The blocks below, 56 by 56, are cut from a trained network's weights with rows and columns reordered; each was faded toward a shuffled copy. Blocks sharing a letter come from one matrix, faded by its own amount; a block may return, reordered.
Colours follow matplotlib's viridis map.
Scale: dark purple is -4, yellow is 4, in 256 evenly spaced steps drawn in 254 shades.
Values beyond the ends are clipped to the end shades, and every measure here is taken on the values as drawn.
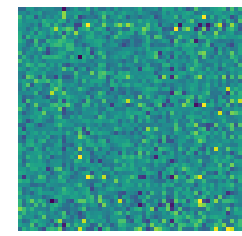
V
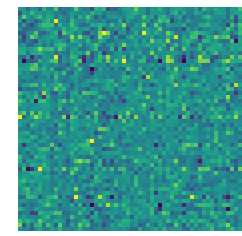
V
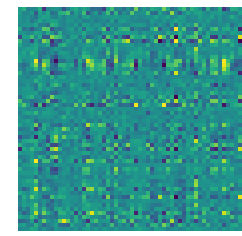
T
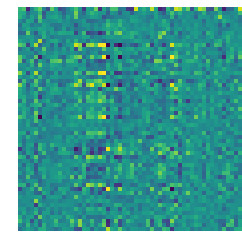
T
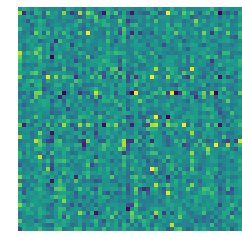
V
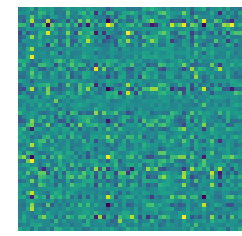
T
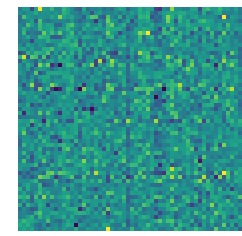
V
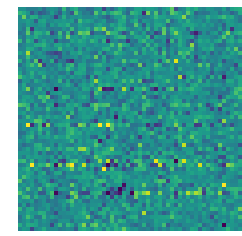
V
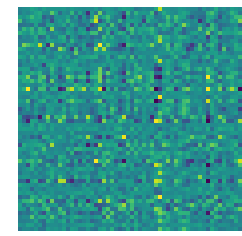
T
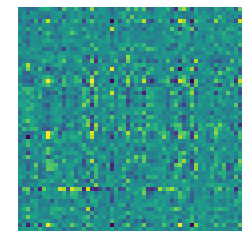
T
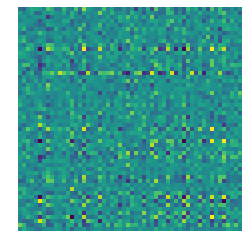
T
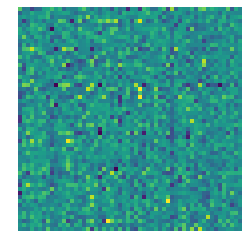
V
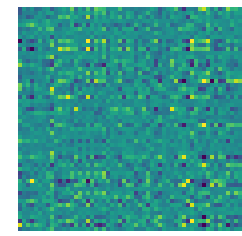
T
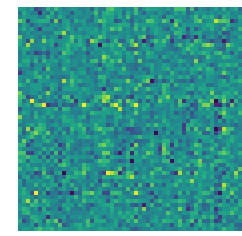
V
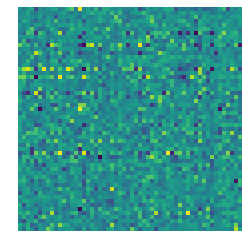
V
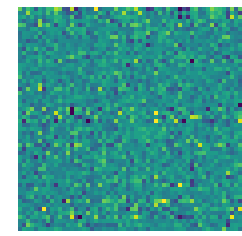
V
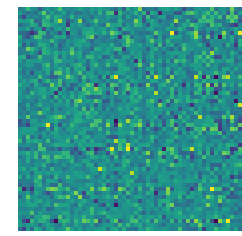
V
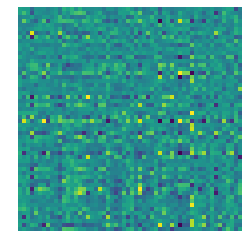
T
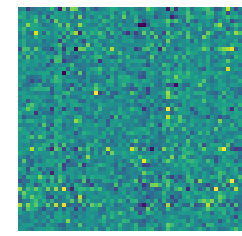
V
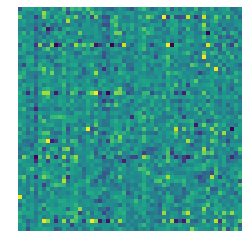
V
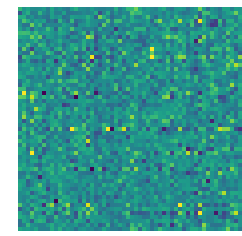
V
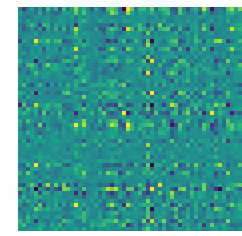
T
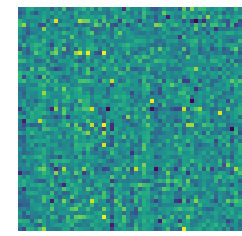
V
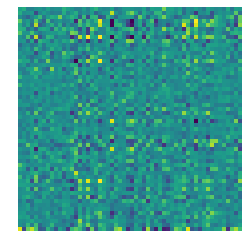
T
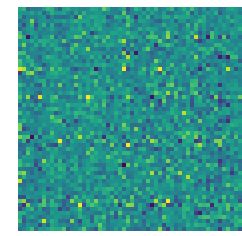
V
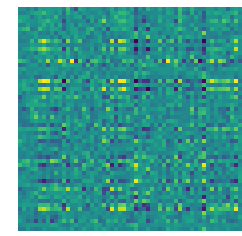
T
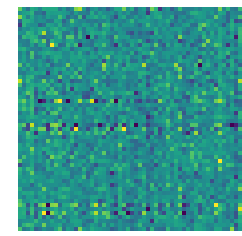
V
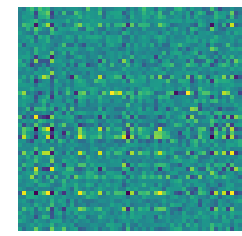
T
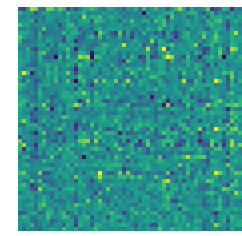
V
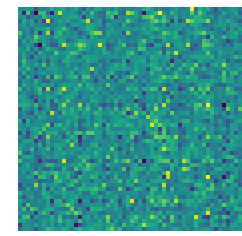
V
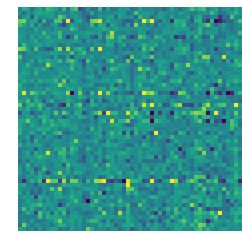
V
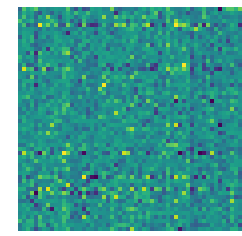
V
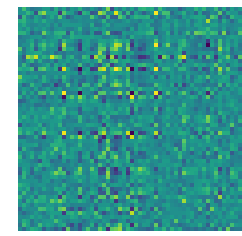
T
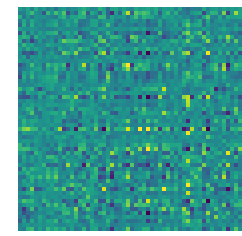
T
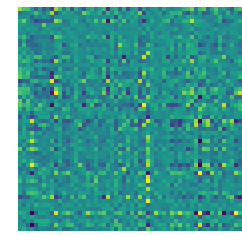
T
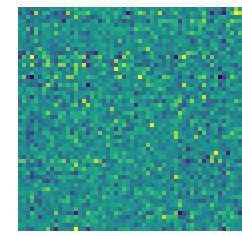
V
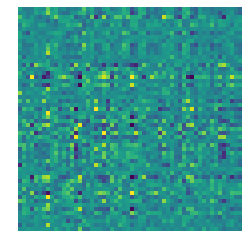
T
